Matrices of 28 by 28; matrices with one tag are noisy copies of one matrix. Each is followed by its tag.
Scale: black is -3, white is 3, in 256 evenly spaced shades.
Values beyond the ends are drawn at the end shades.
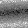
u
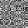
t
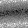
u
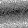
u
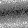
u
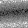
u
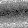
u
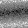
u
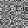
t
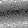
u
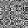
t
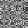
t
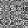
t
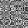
t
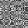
t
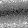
u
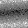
u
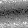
u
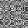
t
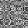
t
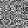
t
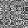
t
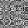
t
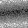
u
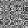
t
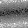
u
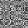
t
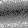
u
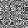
t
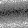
u
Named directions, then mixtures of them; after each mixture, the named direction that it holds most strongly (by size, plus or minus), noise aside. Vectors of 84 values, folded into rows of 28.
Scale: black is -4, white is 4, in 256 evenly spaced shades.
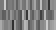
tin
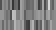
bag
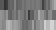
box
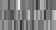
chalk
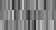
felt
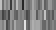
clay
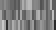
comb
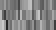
comb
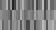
bag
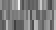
comb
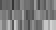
box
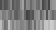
box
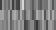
bag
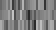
felt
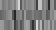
bag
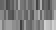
box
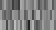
bag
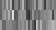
felt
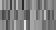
clay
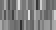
chalk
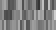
chalk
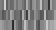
tin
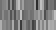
chalk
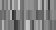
bag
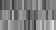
felt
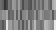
box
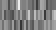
chalk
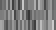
felt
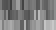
box
